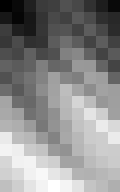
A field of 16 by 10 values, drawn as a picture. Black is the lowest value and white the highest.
Ninth with the lowest average: top left. Slope: up to the bottom. Calmest part: bottom right. Grain: diagonal, down to the right.
